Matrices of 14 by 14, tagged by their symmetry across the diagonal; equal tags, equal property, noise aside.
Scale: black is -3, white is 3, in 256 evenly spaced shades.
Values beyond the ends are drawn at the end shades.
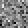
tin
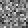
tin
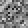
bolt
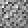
bolt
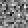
tin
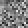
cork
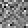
cork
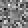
cork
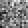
cork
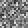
bolt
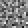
cork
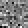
tin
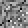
bolt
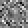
cork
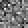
bolt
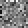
cork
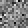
bolt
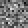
tin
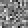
tin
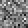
tin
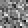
cork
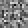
cork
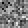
bolt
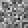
bolt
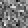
tin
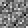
bolt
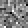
cork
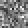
tin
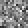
tin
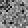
bolt
